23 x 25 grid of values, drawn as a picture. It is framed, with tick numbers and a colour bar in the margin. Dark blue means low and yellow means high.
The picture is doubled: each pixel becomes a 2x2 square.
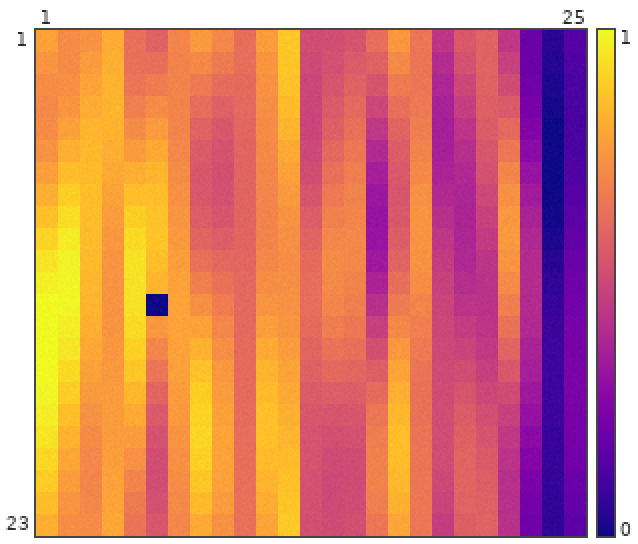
Lone odd cells: 1, lower than its neighbours. Ninth with the highest average: middle left. Calmest part: top left. Average level on the scale: 60%. Slope: up to the left. Grain: streaks running down.
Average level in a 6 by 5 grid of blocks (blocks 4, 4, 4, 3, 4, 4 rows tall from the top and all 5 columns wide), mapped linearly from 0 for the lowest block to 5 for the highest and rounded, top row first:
4 3 3 2 0 | 4 3 3 2 0 | 5 3 3 2 1 | 5 3 3 2 1 | 5 4 3 3 0 | 4 3 3 3 0
